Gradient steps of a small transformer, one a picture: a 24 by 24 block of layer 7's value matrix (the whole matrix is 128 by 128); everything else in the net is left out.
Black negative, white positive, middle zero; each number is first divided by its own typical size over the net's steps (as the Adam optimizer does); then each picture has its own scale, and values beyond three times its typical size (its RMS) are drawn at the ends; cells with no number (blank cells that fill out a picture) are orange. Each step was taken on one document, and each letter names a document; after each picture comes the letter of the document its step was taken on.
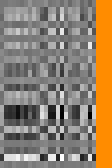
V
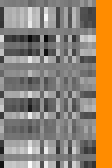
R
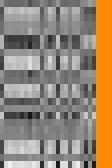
R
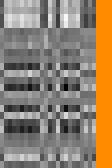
V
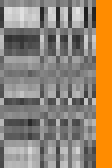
R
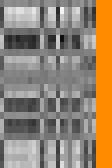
R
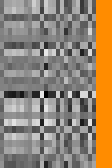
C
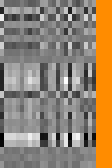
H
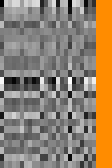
H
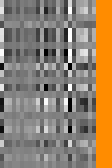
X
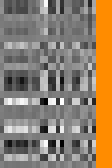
V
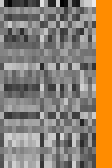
C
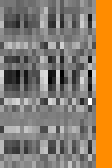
V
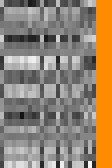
R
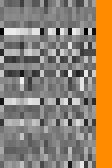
H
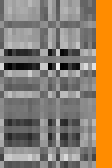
V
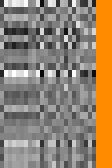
C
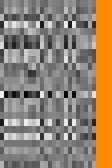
C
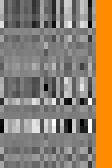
X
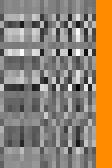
H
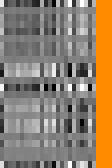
X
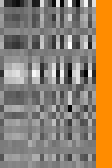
X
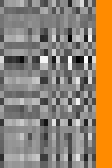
H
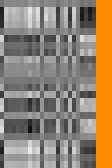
R
